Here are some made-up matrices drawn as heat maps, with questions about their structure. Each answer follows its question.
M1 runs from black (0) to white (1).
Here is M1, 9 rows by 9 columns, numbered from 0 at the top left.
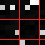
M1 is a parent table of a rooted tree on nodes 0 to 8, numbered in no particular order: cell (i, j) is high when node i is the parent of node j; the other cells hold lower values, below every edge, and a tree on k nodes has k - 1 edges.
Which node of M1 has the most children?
1
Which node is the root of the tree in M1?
1
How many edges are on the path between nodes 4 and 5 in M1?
5
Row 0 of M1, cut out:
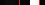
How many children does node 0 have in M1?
2
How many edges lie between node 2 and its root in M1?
1
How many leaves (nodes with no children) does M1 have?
5
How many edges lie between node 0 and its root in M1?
1
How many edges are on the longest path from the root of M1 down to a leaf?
4
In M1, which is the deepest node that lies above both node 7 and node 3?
0
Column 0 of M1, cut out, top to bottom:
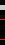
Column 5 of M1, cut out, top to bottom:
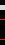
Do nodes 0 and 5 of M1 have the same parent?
yes
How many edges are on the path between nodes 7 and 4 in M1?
4
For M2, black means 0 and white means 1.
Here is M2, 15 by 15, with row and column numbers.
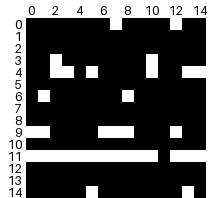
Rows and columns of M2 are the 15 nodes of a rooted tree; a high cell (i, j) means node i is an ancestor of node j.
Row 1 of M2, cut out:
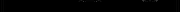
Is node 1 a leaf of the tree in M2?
yes
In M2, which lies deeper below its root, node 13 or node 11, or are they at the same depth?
node 13
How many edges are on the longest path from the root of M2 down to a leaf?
3
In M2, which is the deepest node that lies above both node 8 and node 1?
6
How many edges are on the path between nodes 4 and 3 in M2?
1
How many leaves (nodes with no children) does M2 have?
8
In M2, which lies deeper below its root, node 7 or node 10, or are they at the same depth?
the same depth
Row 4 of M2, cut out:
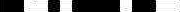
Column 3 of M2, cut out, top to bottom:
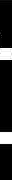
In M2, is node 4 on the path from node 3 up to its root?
yes
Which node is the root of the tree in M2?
11
